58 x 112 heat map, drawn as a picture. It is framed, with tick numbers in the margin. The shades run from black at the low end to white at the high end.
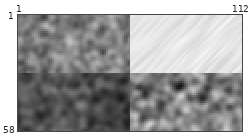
It is made of 2 by 2 panels. Panel 1,1: middling, blotchy. Panel 1,2: very high, slanting up to the right, faint in contrast. Panel 2,1: low, blotchy. Panel 2,2: middling, blotchy, strong in contrast.
